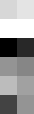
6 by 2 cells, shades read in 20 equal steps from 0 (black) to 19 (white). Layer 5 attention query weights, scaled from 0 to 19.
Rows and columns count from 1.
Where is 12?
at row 5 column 2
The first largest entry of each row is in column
2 1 2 1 1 2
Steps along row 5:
down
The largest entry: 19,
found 2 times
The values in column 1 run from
0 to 19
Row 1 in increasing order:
16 17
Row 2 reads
19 19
